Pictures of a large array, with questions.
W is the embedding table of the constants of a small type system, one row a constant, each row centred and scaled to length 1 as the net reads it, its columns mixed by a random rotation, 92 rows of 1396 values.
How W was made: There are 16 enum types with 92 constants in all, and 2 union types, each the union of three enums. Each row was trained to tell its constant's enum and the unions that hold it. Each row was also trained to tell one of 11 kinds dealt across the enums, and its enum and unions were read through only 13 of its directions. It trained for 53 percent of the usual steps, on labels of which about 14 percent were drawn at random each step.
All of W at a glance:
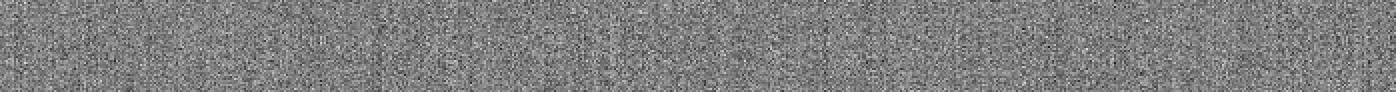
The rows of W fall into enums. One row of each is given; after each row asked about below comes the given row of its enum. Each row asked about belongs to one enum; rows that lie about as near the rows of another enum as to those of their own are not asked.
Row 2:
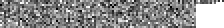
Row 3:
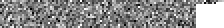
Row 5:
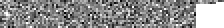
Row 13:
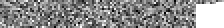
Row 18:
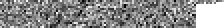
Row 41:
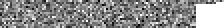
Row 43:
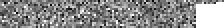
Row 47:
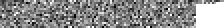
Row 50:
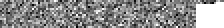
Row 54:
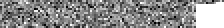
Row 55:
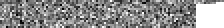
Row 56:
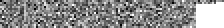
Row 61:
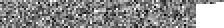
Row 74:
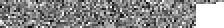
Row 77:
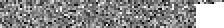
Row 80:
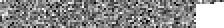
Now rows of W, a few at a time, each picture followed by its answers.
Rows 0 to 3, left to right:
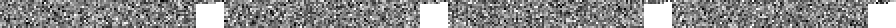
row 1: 61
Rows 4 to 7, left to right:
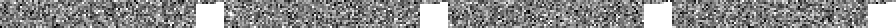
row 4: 74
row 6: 13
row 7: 50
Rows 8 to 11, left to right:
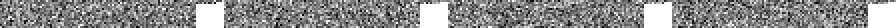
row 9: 18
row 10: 18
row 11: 55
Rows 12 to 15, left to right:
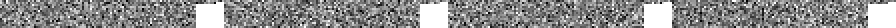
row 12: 41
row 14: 47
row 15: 56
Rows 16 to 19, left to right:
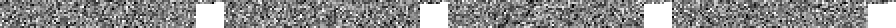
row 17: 43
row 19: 54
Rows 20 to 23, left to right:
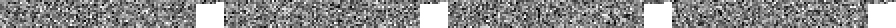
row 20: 2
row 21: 50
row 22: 56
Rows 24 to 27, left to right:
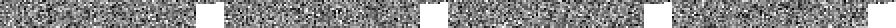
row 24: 61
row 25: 43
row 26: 55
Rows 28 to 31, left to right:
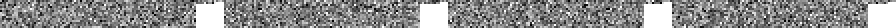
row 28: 47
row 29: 54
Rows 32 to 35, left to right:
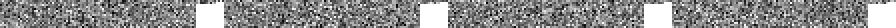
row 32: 2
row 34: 61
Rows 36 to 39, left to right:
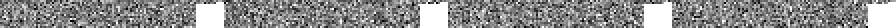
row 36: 43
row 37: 43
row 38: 50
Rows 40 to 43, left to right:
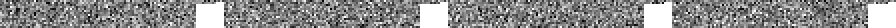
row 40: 74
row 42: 3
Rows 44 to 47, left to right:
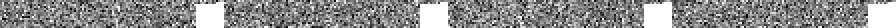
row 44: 43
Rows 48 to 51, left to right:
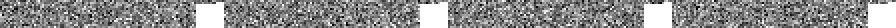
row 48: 56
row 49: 13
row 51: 61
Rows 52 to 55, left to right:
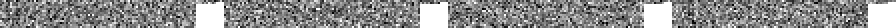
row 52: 74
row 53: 56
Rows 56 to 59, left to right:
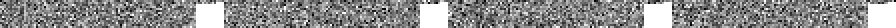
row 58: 2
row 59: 54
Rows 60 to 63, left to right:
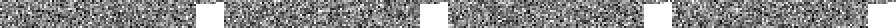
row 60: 61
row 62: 13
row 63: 61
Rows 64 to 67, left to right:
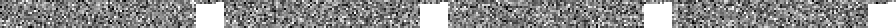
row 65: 47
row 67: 50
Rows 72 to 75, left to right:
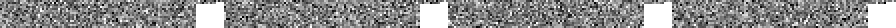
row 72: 2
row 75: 47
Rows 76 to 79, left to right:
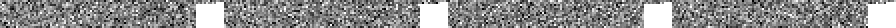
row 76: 55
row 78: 56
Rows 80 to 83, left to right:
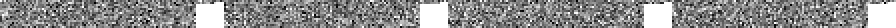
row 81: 74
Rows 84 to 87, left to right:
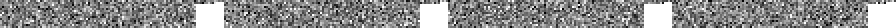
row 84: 13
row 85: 74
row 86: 56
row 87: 47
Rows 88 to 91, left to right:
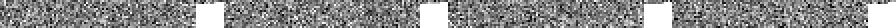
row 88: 13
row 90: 74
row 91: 43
